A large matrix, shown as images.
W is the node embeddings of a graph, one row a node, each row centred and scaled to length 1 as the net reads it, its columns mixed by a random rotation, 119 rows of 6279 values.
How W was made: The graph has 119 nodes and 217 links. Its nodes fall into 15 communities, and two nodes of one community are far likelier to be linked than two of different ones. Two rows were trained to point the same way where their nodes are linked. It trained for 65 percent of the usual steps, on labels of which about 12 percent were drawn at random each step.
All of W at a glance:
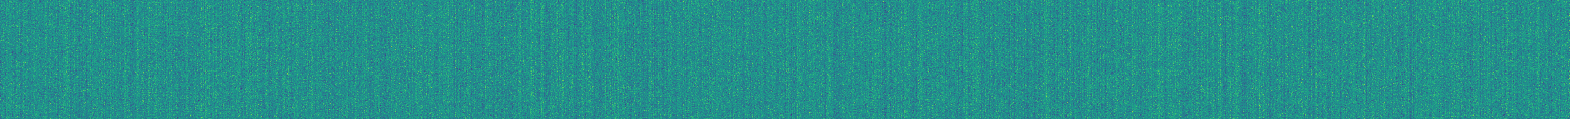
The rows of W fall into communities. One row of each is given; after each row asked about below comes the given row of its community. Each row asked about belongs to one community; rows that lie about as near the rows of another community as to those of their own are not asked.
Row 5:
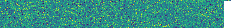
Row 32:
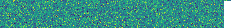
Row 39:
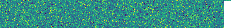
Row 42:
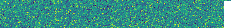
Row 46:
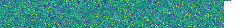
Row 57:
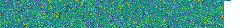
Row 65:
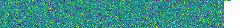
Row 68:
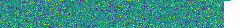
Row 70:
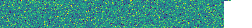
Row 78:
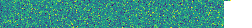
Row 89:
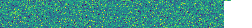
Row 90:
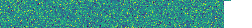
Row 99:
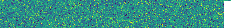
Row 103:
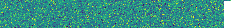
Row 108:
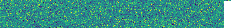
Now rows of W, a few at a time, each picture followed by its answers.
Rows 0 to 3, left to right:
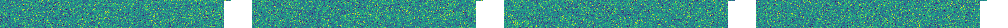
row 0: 65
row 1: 39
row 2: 46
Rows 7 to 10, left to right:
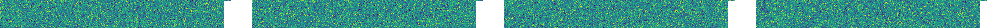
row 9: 42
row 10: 5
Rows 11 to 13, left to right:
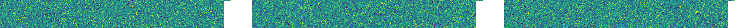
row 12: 108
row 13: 78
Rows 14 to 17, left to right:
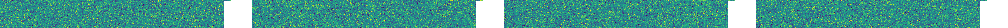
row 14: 103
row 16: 65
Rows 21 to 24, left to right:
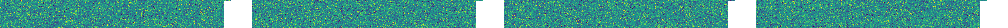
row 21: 5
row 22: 68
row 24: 99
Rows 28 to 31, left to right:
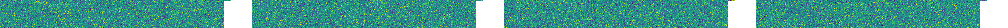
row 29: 39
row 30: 78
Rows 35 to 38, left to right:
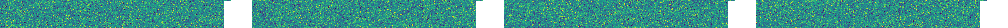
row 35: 32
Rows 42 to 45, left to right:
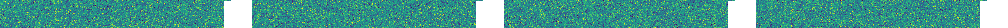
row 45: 99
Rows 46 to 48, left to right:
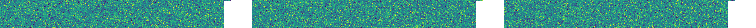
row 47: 89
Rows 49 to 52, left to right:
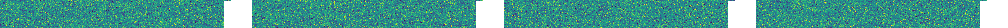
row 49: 70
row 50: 103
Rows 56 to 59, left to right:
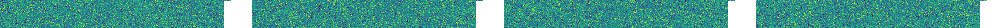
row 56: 32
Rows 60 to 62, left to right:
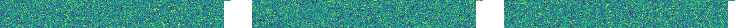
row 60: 32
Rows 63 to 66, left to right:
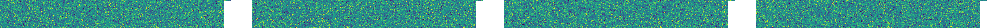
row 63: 65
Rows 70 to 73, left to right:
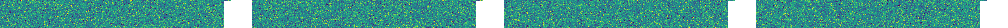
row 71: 78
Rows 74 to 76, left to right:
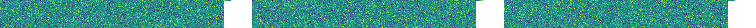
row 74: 70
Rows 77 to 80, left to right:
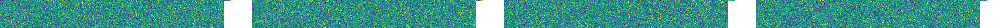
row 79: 65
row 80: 46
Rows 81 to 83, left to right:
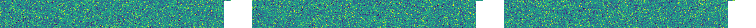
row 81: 103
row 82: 99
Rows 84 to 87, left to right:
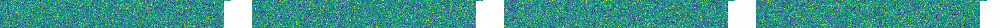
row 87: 46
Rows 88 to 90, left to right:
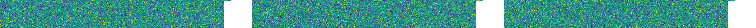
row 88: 32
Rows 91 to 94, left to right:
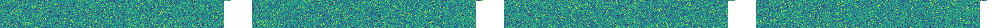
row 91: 89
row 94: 57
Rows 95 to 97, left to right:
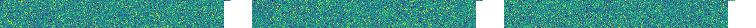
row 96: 39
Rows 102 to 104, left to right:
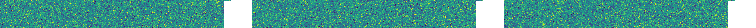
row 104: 42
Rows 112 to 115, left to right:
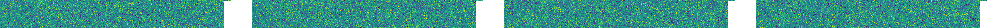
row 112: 108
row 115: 39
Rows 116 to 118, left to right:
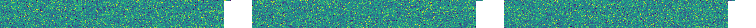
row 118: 103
